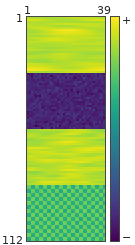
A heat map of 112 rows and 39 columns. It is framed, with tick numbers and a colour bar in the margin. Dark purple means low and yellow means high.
The table splits into 4 rows of 1 panel. Panel 1,1: very high, streaked across, faint in contrast. Panel 2,1: very low, fine-grained, faint in contrast. Panel 3,1: very high, streaked across, faint in contrast. Panel 4,1: high, checkered.
